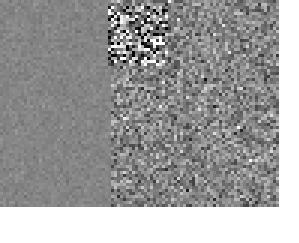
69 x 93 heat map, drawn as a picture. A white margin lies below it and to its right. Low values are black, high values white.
In the top middle lies a patch that is rougher than the rest. The texture is fine-grained noise. A vertical seam about 40% of the way across splits the table, and the left part is calmer. No overall slope runs across the table. Values change most from cell to cell in the top middle. Overall the values sit about 50% of the way up the scale.
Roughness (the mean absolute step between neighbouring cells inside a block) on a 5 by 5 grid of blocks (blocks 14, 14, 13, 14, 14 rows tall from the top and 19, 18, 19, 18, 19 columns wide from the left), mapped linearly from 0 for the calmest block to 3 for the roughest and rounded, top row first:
0 0 3 1 1
0 0 2 1 1
0 0 1 1 1
0 0 1 1 1
0 0 1 1 1
